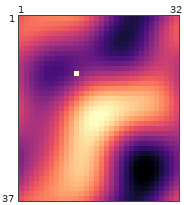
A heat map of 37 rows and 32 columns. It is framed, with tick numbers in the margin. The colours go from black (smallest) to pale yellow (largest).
The bottom right is the ninth with the lowest average. The ninth with the highest average is the centre. A single lone cell is far higher than the cells round it. No single row or column stands out from its neighbours. Overall the values sit about 50% of the way up the scale.
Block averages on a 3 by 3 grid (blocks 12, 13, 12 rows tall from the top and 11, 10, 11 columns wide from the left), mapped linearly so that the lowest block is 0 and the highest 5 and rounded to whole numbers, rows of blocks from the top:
212
254
440
